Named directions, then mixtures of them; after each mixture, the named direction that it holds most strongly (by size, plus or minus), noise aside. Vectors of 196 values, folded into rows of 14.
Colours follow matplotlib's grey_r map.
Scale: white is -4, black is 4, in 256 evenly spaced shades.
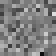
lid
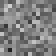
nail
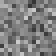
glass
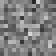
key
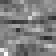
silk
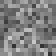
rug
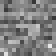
key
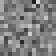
key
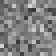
glass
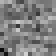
silk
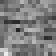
silk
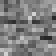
silk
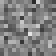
key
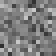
glass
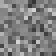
glass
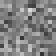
glass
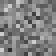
nail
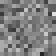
lid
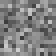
rug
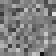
lid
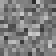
key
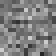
lid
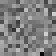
lid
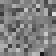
lid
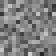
nail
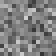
glass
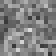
rug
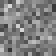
nail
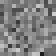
lid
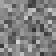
glass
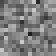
key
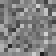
lid
